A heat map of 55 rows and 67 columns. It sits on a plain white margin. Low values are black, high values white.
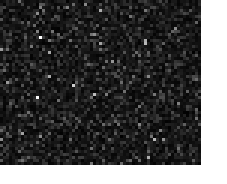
Grain: fine. Average level on the scale: 10%. Histogram: skewed, a long tail of high values. Odd rows or columns: none.
